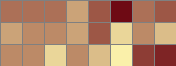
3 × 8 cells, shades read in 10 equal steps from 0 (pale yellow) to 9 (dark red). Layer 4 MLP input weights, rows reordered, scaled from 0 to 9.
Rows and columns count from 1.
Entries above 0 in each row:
8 8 7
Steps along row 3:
same down up down down up up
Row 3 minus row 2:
1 0 -3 1 -4 -1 3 6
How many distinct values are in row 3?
6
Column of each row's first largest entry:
6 5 8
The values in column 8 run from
2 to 8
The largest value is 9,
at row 1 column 6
